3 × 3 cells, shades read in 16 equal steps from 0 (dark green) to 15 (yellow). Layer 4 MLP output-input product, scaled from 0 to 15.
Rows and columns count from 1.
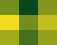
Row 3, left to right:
10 4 9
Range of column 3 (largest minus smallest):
4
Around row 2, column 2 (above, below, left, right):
0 4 15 12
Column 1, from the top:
7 15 10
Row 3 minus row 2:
-5 -3 -3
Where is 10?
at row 3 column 1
